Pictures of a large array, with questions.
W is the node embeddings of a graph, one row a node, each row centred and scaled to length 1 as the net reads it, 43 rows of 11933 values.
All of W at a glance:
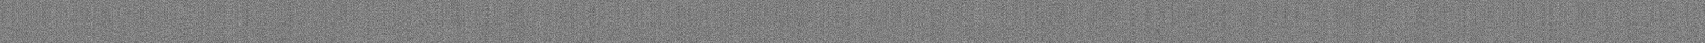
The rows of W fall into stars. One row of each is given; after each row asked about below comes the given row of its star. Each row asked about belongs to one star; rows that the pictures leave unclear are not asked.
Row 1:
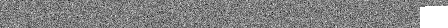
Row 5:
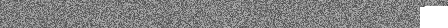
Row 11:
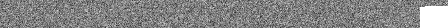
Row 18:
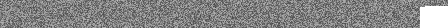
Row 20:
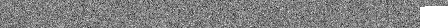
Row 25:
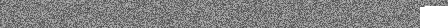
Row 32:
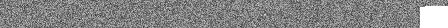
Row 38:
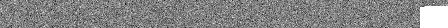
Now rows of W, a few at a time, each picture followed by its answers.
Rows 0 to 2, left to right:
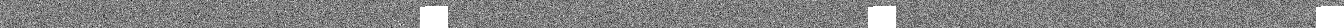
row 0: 18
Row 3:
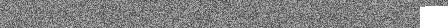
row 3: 18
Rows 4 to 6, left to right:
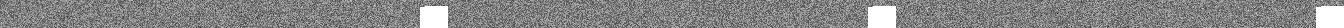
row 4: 25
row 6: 38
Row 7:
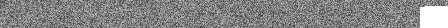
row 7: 11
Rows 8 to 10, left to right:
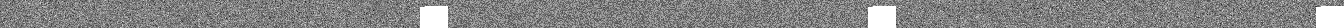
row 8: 20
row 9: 32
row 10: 25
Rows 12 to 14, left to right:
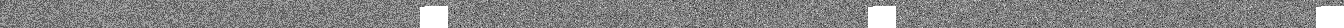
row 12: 11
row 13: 5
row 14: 32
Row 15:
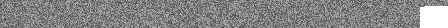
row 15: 20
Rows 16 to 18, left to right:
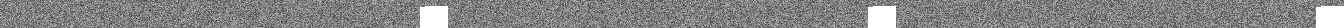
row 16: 1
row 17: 11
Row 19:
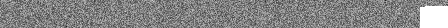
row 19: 5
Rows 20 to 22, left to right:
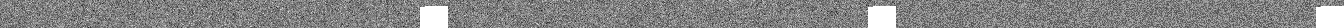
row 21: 20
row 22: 1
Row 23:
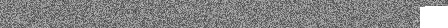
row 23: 38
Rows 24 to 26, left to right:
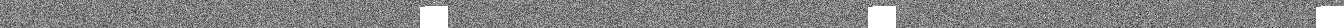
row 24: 38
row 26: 32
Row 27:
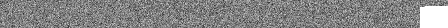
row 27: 11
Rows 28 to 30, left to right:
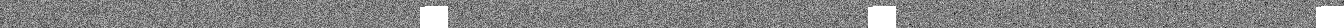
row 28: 5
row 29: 25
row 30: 38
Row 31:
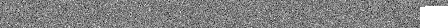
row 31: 18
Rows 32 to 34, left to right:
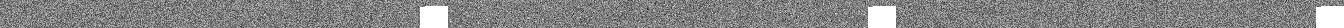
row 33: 25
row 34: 25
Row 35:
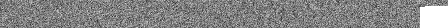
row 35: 11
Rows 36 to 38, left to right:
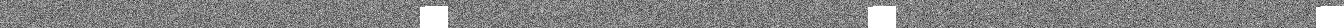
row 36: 18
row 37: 11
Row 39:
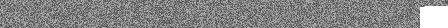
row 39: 38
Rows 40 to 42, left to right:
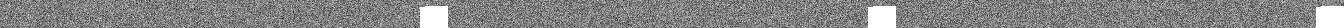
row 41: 5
